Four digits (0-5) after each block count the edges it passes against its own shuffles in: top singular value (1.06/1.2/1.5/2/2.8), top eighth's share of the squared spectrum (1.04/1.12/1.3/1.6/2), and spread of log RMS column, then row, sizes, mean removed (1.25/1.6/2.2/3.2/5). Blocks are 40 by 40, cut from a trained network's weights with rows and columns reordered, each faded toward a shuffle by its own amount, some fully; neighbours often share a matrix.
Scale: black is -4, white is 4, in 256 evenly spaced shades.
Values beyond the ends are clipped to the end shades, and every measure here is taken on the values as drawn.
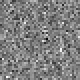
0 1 0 0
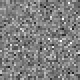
0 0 0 0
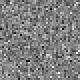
0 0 0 0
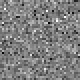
0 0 0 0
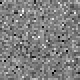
0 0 0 0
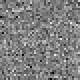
0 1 0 0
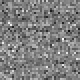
1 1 0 0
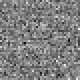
1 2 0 0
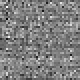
2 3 2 0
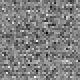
2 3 2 0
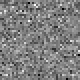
0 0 0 0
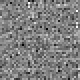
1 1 1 0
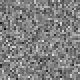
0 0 0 0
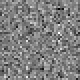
2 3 1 1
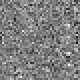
2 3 1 0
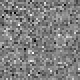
1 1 1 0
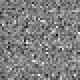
1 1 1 0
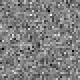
0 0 0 0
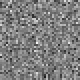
2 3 1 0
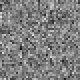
3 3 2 0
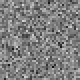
1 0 0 0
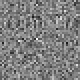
3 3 1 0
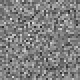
0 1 0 0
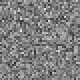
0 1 0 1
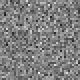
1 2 0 0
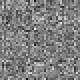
3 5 2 2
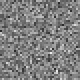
1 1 0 0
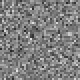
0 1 0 0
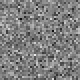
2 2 0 0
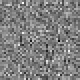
2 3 2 2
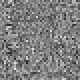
2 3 2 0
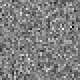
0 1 0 0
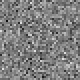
2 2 0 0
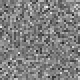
1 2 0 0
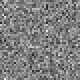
3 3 1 0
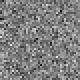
2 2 0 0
